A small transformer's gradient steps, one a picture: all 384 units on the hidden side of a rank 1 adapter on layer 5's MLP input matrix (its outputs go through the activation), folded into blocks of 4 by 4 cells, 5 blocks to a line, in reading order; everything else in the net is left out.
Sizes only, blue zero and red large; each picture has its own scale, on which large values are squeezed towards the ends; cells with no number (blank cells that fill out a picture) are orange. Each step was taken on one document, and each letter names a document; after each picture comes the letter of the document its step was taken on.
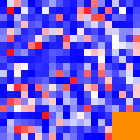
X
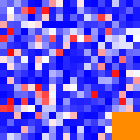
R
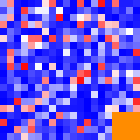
R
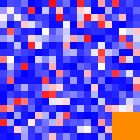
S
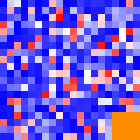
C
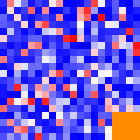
X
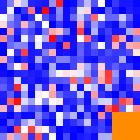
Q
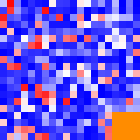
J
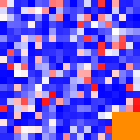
J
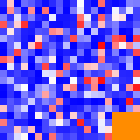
C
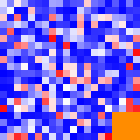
Q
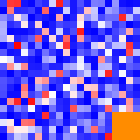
X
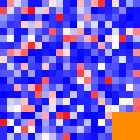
R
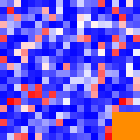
Q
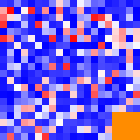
S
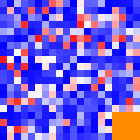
C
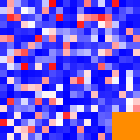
R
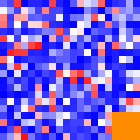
J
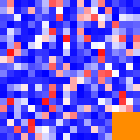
X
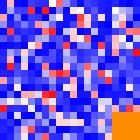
C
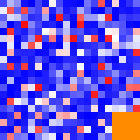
R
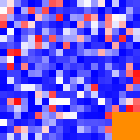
J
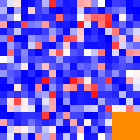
S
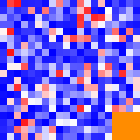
X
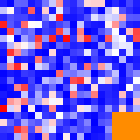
J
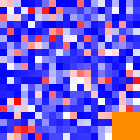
J
